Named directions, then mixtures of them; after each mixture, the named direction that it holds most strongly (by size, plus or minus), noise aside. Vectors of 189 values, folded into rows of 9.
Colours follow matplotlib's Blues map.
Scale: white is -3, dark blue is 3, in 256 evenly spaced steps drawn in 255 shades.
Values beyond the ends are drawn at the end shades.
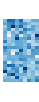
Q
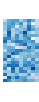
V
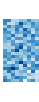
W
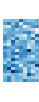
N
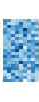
W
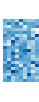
N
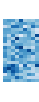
N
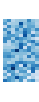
W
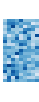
Q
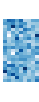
Q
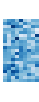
N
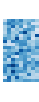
V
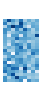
Q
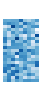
N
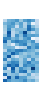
V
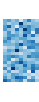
W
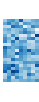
N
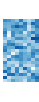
V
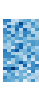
W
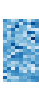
V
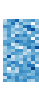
V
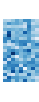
V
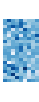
Q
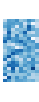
V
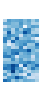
V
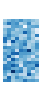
N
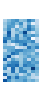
V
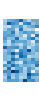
N
